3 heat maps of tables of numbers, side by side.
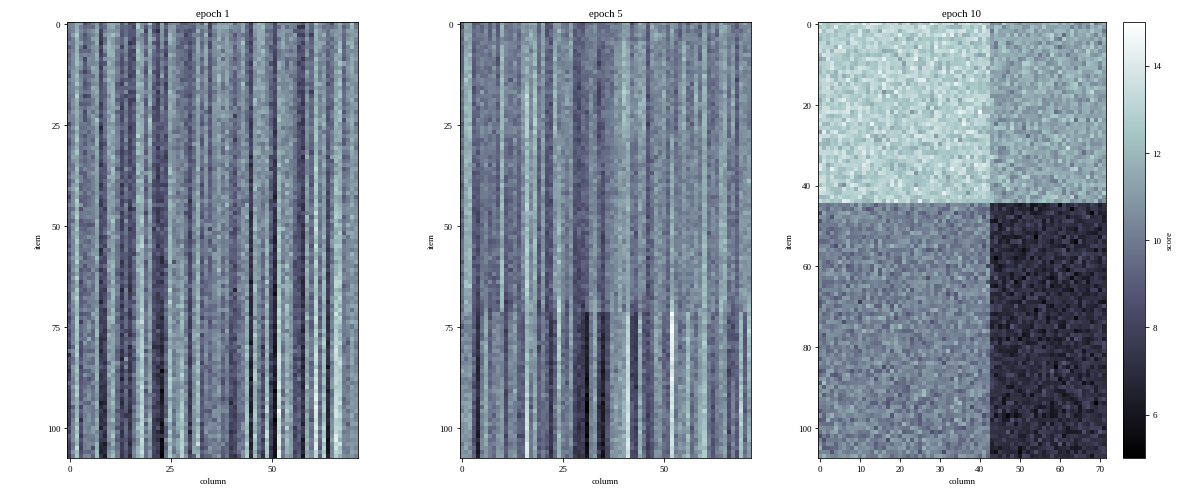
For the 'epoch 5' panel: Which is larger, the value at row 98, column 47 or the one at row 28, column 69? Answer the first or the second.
the second
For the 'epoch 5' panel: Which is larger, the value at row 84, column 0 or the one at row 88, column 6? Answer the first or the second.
the second
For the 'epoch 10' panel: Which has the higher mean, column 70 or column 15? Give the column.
15
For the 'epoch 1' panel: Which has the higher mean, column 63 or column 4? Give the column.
63
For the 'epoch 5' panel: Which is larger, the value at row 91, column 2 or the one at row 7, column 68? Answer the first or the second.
the first
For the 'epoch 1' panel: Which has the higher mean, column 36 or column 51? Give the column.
36
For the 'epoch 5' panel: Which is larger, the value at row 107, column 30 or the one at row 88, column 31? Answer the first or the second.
the first
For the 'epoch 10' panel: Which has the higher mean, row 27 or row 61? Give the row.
27
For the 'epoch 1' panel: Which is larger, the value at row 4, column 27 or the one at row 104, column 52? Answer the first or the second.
the second
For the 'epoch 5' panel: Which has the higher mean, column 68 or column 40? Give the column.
40
